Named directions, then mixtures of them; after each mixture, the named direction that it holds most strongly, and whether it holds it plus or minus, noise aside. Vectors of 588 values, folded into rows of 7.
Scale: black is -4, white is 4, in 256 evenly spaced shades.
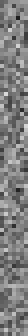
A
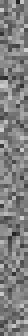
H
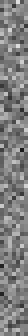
H, minus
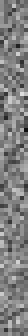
A, minus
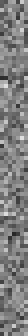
H, plus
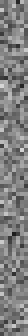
H, plus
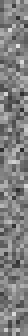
A, plus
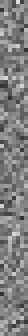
H, minus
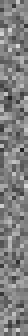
H, minus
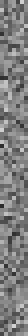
H, plus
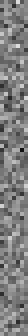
H, minus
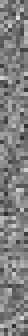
A, minus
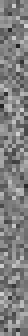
A, minus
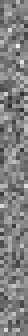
A, plus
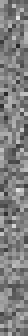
A, minus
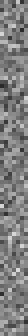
H, minus
